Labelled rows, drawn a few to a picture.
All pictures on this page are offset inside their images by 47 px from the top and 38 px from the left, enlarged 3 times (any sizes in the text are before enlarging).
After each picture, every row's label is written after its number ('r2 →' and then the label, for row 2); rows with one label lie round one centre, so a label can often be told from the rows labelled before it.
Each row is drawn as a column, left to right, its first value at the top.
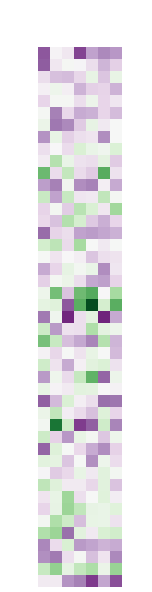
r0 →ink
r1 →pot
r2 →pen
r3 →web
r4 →web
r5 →ink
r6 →web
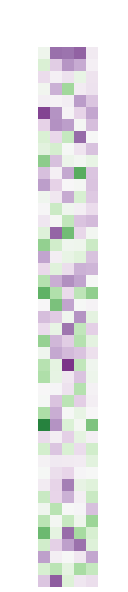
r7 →pot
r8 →web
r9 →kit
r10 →ink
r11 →pot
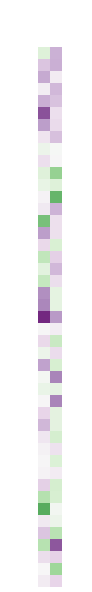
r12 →pen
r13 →ink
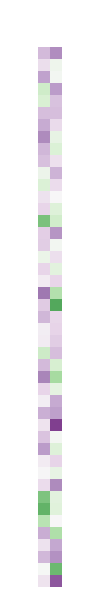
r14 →pen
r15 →web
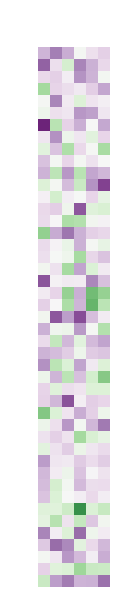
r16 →kit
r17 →ink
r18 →web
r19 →pen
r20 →web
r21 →web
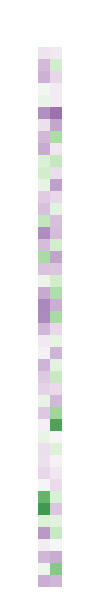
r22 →pen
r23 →pot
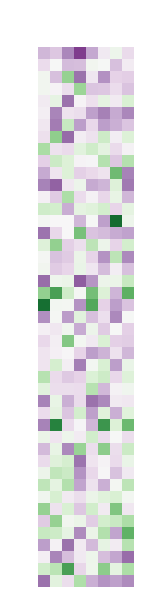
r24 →web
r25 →pot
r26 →ink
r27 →kit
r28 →web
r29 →pot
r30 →pen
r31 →pot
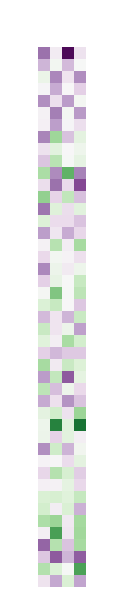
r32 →ink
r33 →pot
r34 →ink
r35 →pot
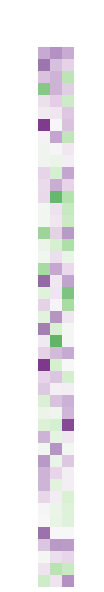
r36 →kit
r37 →ink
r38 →web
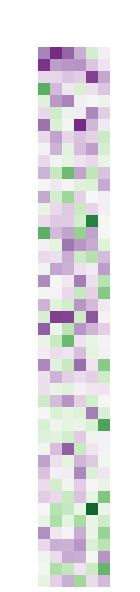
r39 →kit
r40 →ink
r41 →ink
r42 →kit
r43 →pen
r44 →pot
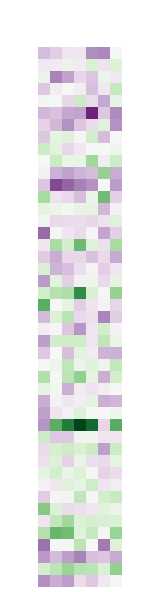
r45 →web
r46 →pot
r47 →pot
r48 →pot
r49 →pot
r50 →ink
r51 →pot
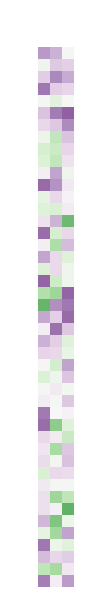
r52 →web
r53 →pot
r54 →pen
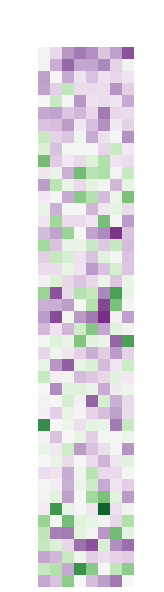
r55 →pot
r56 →pen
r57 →kit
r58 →ink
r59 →ink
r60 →pen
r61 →web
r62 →ink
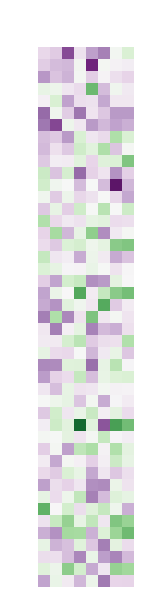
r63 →pen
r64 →kit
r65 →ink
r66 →pot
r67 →kit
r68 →web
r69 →pot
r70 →pot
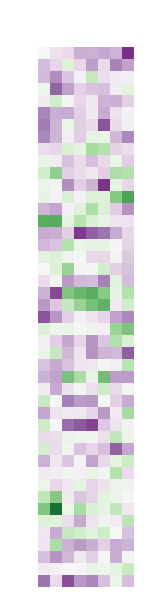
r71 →pen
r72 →pen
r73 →web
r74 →web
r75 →web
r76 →web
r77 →ink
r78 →ink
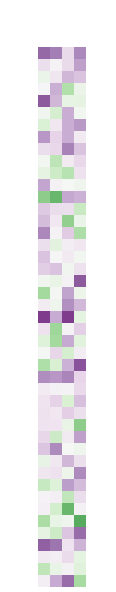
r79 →ink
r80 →ink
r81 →pen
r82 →kit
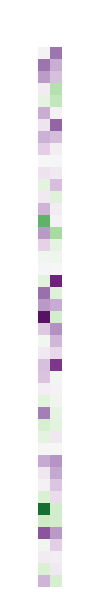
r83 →pen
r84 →kit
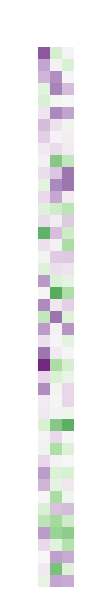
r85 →kit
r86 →pot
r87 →pot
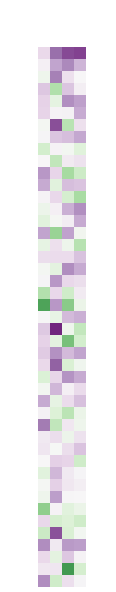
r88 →web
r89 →kit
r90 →ink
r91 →ink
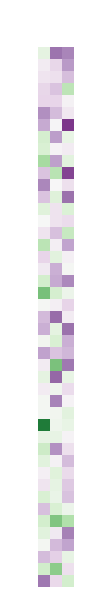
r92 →pot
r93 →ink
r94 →kit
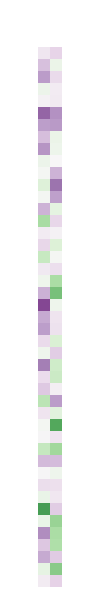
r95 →pen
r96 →pot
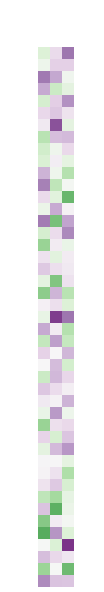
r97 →pot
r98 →pen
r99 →ink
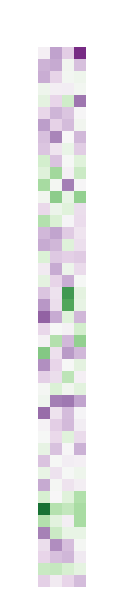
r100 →pen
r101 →ink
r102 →web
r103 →ink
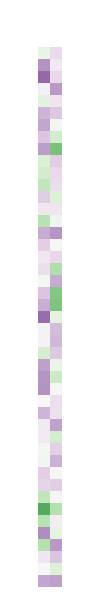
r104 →pen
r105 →web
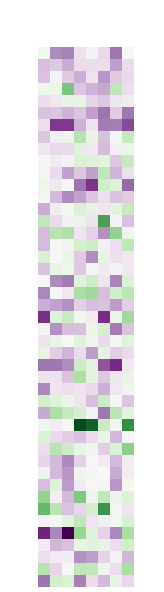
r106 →pen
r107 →kit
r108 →kit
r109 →pot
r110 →pot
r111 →pen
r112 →kit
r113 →pot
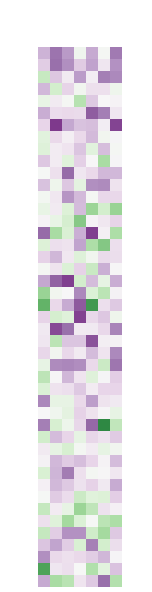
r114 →web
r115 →kit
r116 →kit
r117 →pen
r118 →web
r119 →pot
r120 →kit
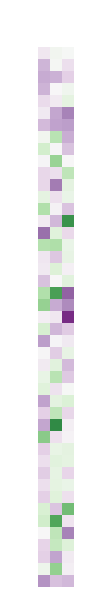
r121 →web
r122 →pot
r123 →pen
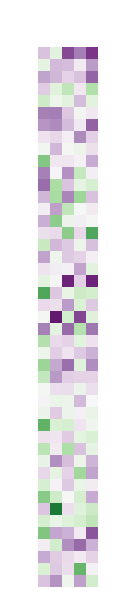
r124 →pot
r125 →pen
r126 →kit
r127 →ink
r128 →kit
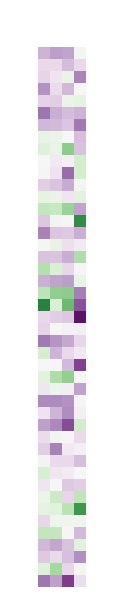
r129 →web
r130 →web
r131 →web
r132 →pen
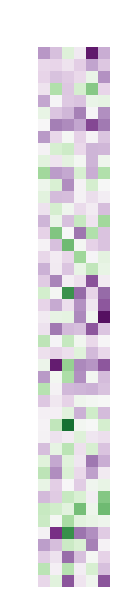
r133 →ink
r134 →kit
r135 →pot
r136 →pen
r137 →kit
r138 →pen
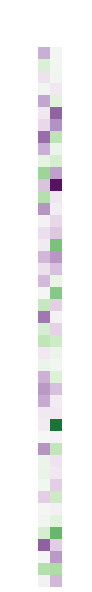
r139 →ink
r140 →pot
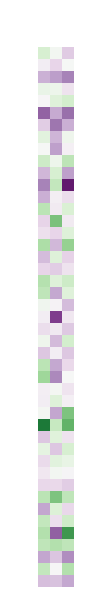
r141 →pot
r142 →pen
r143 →pot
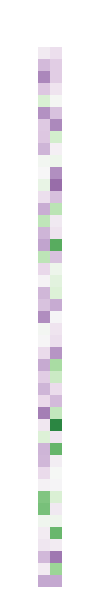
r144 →pen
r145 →pot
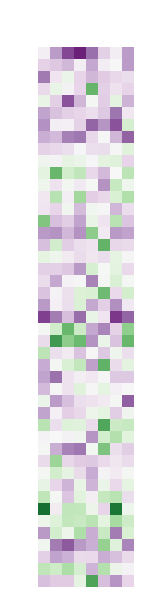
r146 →pen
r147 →ink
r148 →ink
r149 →ink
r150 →kit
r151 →pot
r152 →pen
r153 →ink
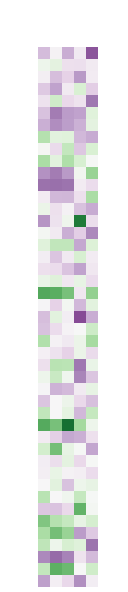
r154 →pot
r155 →pot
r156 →pot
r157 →pen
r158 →ink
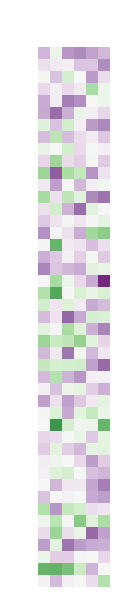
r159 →ink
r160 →pot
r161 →ink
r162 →ink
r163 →kit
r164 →kit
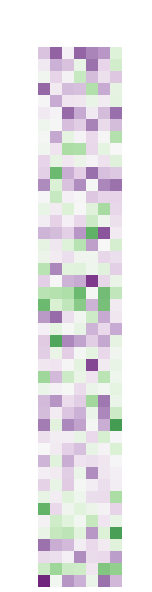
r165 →web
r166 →ink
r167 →web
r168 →web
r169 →kit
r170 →web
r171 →pot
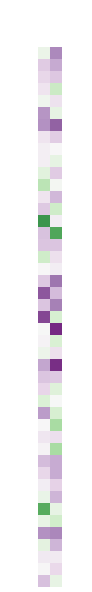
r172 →pen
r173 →kit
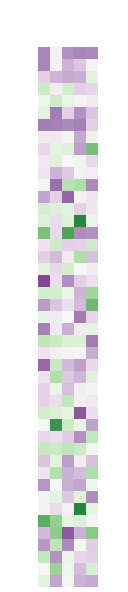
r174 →kit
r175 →pot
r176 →kit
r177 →pen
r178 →web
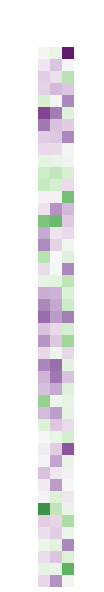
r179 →pen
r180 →pen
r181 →ink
